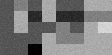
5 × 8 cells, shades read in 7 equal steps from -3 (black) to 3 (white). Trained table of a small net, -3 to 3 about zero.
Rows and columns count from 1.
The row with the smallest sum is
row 2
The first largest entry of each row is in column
4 2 8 4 4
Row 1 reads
-1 0 -1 1 -1 -1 1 1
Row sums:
-1 -5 0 0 0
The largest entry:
2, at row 3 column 8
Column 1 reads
-1 -1 -1 -1 -1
